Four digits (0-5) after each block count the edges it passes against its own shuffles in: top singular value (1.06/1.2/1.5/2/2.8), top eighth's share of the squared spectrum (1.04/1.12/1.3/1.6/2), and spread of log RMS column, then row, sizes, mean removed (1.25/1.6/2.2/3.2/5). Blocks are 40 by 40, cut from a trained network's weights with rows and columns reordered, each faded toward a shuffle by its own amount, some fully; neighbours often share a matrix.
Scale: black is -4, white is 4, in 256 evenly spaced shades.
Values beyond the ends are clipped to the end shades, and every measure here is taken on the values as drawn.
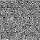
3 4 1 2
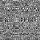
3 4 1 2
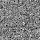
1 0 0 0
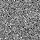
0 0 0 0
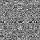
3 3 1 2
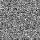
2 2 0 0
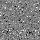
1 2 0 1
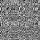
3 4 2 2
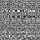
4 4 2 2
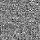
3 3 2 1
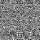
3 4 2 1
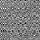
4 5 2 2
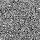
1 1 0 0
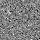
0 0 0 0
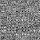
3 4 1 2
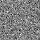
0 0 0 0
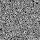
0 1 0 0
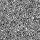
0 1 0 0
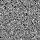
1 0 0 0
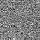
3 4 0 1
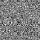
3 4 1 2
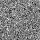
0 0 0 0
